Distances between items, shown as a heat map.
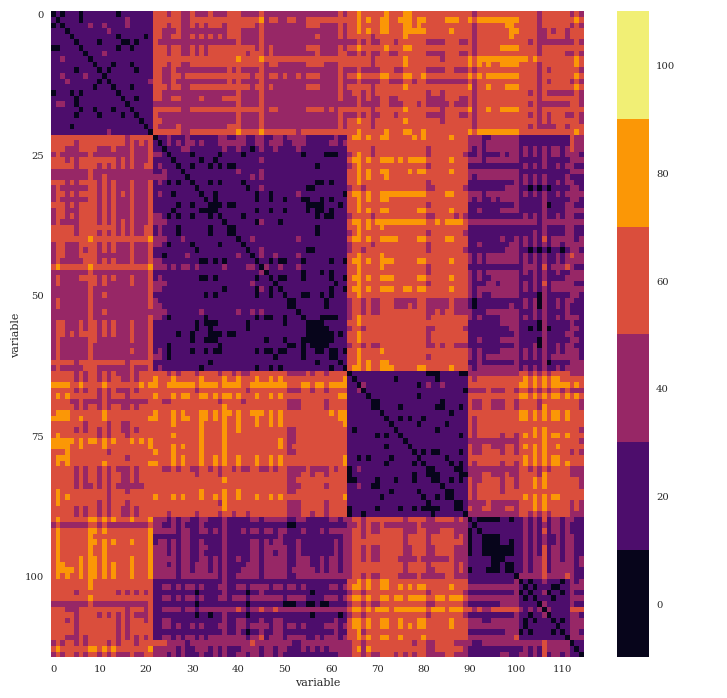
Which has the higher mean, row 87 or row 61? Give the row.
87
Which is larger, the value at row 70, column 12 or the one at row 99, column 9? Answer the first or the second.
the second
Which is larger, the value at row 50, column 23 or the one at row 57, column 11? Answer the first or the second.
the second
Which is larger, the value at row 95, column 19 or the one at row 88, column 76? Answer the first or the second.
the first
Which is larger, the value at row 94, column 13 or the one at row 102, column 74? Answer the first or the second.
the first
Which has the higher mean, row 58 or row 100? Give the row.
100
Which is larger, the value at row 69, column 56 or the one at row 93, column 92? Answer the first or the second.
the first
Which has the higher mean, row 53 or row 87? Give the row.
87
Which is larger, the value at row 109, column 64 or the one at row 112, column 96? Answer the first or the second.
the first
